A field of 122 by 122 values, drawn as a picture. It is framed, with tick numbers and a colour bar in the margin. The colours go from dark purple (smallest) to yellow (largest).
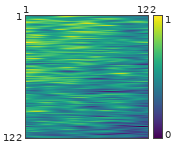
The field climbs toward the top left. Streaks run across, left to right. The ninth with the lowest average is the bottom right. The halves do not mirror each other. The values follow a bell shape.
